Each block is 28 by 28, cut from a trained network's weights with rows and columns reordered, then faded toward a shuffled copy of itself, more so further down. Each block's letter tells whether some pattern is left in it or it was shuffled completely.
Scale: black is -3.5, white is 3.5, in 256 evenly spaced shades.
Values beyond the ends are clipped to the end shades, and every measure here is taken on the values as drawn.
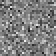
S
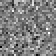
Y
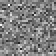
S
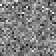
S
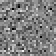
Y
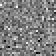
S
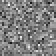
S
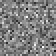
S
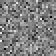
S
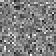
Y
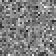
S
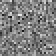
Y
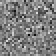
S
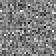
Y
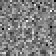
Y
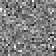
Y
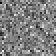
Y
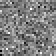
S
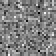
Y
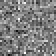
S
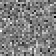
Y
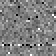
Y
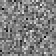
S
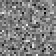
S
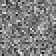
Y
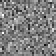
S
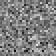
Y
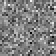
Y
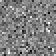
Y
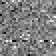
Y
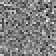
S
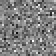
S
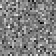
S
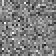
S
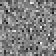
S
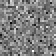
S
